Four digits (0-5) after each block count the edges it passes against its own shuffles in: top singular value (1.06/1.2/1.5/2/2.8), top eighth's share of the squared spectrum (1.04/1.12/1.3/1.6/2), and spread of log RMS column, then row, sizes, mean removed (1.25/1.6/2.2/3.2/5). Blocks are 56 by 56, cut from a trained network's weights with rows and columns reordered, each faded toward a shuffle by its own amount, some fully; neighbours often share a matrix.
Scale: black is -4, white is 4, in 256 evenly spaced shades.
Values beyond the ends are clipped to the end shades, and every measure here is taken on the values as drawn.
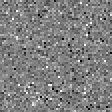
1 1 0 0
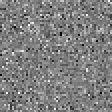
1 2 0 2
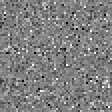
1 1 0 1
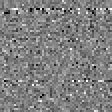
3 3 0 2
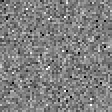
1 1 0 0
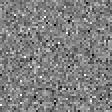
1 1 0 0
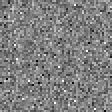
0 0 0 0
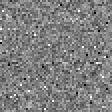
1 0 0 0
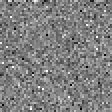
1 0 0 0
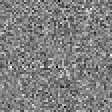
3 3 0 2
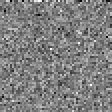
3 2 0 1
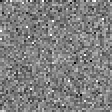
2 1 0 0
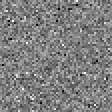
0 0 0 0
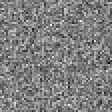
2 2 0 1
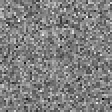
0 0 0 0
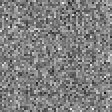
2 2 0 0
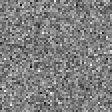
1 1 0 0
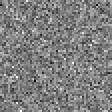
0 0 0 0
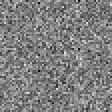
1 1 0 0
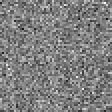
1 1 0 0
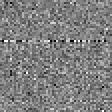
4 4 0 2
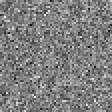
0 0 0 0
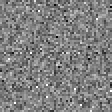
2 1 0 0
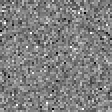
0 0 0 0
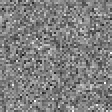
0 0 0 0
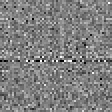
4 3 0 2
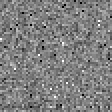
1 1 0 0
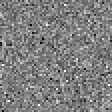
1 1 0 0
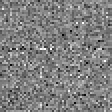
1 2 0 1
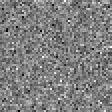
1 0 0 0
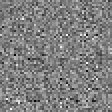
3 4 2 2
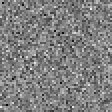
0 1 0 0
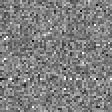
3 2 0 1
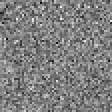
2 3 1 2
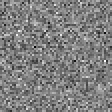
3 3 0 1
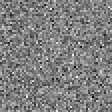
0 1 0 0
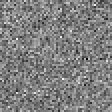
0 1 0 0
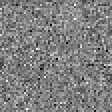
2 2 0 0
